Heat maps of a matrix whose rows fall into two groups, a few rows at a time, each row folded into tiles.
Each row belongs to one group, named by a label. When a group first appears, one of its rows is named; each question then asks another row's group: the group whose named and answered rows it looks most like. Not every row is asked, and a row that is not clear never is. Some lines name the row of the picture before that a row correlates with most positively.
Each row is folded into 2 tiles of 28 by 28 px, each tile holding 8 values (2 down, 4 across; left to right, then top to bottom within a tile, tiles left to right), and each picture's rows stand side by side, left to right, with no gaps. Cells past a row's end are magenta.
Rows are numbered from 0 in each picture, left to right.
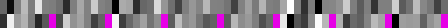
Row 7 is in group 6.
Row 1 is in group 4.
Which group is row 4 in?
4
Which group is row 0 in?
4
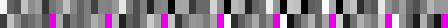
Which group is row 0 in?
6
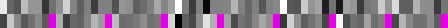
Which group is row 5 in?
6
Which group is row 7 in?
6
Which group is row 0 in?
6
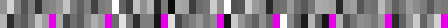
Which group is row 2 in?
6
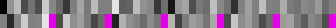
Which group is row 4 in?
4
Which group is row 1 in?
4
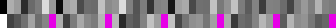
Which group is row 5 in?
4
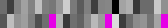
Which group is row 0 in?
4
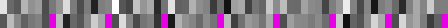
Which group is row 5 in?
6
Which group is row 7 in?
4
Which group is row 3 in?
6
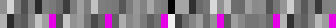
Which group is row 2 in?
4
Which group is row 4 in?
6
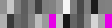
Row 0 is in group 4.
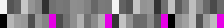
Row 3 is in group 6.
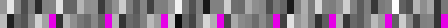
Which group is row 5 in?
4
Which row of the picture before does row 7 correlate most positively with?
2
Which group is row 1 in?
6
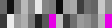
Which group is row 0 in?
4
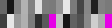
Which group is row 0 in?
4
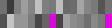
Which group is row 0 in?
4
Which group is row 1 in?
6
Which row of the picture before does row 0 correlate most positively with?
0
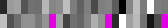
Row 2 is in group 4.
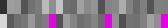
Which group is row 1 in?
6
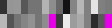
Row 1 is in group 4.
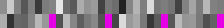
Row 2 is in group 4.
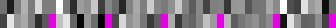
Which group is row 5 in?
6
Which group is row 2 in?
4
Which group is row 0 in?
4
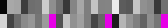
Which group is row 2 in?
6
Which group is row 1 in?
4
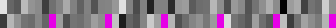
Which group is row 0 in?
6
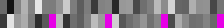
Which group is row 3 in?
6
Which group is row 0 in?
4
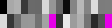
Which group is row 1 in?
4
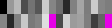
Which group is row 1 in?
4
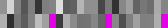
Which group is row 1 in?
6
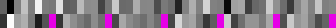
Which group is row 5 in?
4
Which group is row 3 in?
4
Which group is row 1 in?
6
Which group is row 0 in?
4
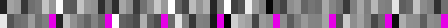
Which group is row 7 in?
6
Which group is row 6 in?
4
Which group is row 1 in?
6
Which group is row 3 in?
6
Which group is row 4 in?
6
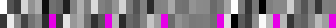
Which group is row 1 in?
4
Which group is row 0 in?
6
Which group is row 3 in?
6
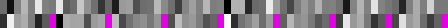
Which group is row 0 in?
4
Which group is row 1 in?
6
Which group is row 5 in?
4
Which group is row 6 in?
4
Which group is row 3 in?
4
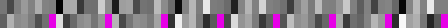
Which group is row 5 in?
4
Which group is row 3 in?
4
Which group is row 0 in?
4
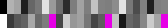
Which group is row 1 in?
4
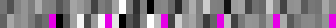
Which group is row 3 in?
4
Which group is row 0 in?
4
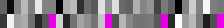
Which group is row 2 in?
6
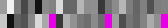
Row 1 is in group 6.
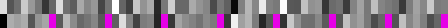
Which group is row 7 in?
4
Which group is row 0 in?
6
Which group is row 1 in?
6
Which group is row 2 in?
6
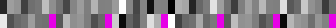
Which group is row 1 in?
4
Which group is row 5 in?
6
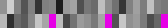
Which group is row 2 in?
4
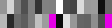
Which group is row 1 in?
6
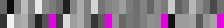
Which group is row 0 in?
4
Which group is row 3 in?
6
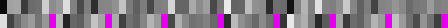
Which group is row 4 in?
6
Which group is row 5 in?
4
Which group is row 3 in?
6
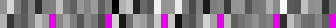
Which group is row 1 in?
6
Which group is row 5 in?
6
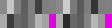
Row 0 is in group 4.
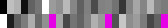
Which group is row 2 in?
4
